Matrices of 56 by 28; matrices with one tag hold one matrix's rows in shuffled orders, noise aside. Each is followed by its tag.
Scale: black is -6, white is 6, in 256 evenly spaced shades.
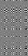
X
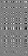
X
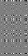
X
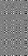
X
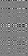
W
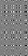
X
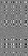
X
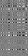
W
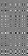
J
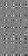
X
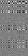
W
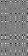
J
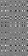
J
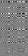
W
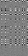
J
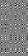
J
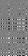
W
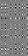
J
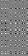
J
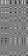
J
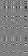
X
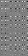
J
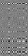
W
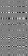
W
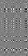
X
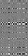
W
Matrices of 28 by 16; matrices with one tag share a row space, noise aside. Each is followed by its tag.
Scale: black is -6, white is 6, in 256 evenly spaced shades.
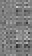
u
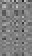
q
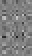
q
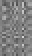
q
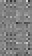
u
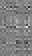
u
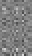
q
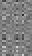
q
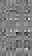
u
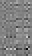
u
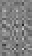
q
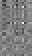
q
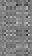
u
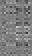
u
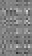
u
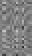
q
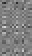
q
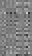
u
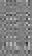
u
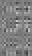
u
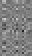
q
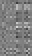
u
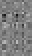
q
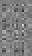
q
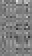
u
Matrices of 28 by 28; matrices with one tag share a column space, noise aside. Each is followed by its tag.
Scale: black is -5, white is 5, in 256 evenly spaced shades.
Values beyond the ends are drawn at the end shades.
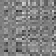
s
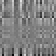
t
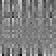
t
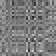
s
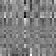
t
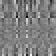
t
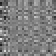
s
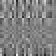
t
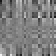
t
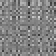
s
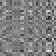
s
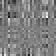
t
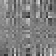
t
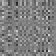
s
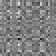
s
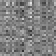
s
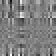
t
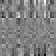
t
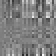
t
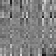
t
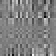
t
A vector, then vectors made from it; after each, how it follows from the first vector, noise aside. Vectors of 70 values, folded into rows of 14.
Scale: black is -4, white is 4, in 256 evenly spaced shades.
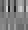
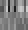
copied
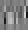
wrapped around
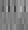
shrunk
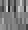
copied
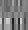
reversed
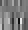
reversed
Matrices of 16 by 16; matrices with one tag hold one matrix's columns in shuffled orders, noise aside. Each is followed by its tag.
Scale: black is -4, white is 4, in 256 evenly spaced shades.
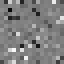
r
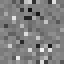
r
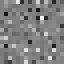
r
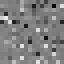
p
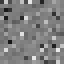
r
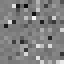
p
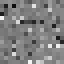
p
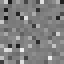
r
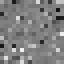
r
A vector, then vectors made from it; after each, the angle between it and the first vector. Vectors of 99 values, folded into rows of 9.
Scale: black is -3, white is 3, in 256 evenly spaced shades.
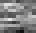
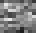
nearly parallel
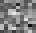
orthogonal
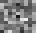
orthogonal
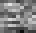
nearly parallel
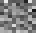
orthogonal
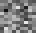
orthogonal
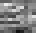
nearly parallel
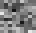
partly opposed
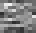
nearly parallel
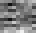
nearly opposite
